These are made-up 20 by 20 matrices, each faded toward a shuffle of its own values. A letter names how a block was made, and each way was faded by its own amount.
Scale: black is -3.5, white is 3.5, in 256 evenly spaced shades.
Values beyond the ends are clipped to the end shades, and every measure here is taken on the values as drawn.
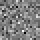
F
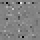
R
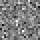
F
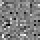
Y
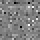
R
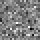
F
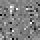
R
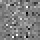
R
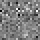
Y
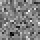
F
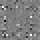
R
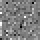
R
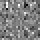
Y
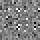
Y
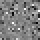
R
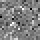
F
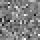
F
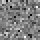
F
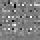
R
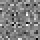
Y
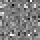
Y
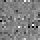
R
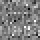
Y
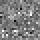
F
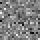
F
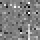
R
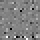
R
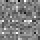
Y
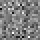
Y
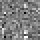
Y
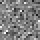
F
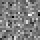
F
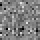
Y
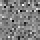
F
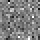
Y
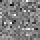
F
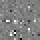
R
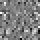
Y
